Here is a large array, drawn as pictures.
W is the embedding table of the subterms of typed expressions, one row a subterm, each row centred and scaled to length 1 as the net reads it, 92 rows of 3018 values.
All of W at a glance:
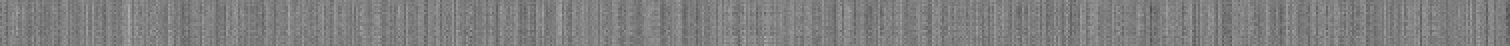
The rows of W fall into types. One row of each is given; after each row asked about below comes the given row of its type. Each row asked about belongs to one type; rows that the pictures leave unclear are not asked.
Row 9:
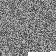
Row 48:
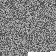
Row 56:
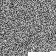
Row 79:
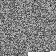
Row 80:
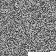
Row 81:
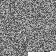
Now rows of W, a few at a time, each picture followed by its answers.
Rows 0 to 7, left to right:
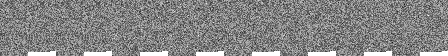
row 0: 48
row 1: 48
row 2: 9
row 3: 80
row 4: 48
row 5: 80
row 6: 81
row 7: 79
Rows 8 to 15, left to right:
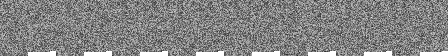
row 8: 80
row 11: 81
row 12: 48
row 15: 56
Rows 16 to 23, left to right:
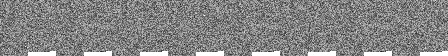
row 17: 80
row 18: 81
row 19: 79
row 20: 80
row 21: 56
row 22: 80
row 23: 9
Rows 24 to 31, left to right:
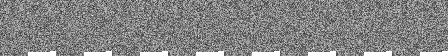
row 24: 79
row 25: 79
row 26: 9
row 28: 48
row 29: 9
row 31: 81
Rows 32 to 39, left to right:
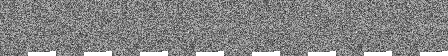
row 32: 79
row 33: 9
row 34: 81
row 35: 81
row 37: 79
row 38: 81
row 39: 80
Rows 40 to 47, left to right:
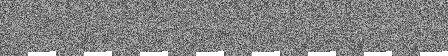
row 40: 79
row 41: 56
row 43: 56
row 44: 48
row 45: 81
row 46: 81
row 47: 9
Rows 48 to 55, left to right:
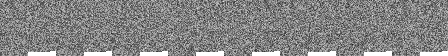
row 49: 81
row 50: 81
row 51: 9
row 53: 56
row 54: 56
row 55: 48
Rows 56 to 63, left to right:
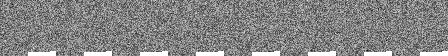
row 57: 48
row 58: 9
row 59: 79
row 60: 81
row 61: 79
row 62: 9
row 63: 81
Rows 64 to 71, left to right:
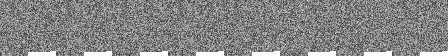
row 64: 9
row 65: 48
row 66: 79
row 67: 48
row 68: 56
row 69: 79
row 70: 81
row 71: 48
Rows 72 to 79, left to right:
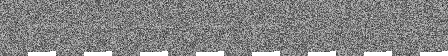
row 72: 80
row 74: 56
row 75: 56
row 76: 80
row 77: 81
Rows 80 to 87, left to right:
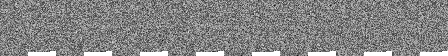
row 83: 80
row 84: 79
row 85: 79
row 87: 48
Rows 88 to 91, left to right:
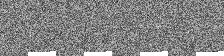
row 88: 80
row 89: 56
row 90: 56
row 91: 81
